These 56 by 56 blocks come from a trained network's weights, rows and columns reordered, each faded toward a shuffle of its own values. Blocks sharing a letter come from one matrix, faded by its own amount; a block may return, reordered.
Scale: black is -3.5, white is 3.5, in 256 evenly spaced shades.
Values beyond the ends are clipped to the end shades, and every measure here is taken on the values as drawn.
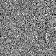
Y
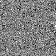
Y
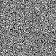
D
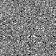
D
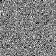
Y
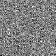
Y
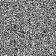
D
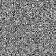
D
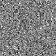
Y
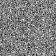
Y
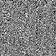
Y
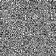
D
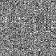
D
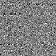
D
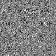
Y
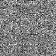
D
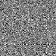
D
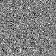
Y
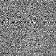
D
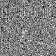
D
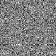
D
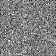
D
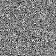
Y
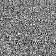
Y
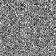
D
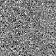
Y
